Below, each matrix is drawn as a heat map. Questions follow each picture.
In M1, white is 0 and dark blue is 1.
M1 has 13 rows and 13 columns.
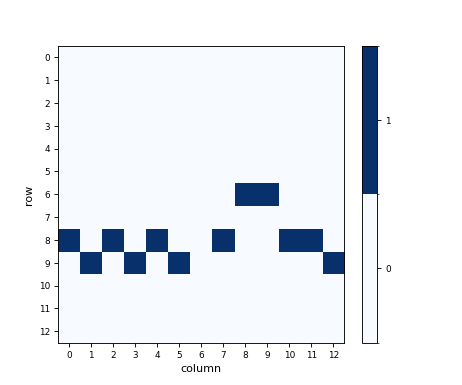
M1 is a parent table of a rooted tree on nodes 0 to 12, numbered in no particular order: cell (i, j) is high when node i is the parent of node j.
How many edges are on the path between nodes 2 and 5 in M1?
4
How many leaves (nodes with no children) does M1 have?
10
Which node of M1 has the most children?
8
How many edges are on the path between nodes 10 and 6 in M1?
2
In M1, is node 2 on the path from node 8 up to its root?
no
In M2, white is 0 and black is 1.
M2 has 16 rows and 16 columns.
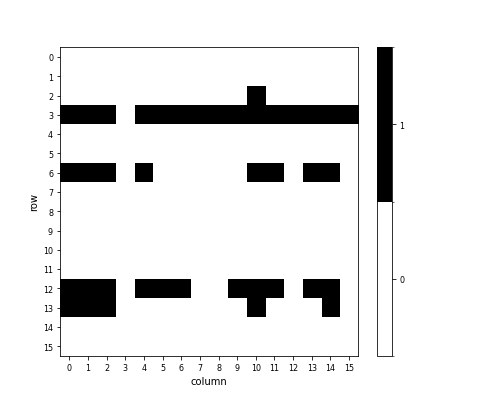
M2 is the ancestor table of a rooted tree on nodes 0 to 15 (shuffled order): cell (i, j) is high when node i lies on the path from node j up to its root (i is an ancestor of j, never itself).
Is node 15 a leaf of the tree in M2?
yes
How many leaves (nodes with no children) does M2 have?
11
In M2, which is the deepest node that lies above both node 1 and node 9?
12
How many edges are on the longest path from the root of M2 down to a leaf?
5
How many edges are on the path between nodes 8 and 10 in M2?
6
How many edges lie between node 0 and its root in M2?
4
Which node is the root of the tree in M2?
3
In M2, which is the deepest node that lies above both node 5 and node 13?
12
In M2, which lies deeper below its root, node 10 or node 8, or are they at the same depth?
node 10
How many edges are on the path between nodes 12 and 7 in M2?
2
